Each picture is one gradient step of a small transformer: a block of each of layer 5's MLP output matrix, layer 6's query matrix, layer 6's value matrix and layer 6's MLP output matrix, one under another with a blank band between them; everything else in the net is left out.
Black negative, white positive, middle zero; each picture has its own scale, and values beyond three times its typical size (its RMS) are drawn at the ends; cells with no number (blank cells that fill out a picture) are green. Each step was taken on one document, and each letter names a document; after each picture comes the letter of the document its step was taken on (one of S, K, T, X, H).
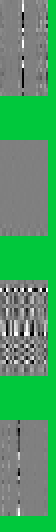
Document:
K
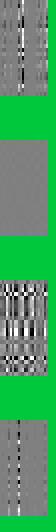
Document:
K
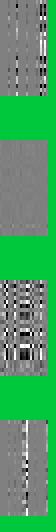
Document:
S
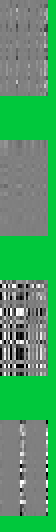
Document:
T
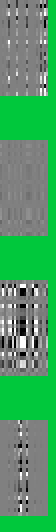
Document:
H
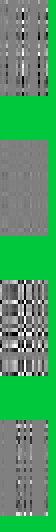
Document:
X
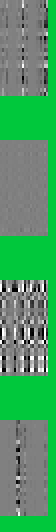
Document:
K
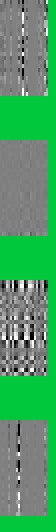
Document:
K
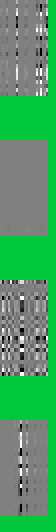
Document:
H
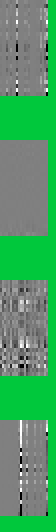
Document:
T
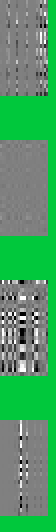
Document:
H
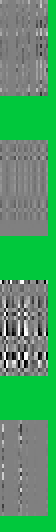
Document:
H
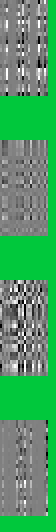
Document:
X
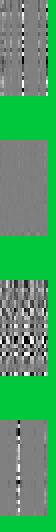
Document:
K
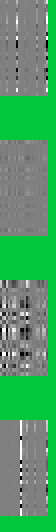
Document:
T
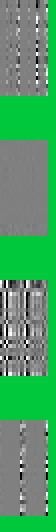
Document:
T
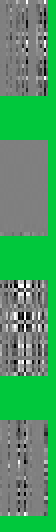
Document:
X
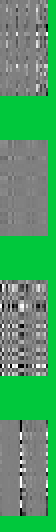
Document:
T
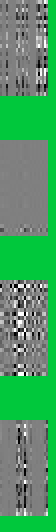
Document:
X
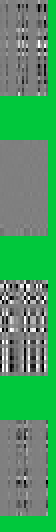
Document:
X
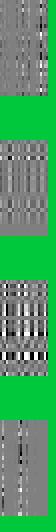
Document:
H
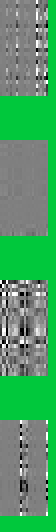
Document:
T
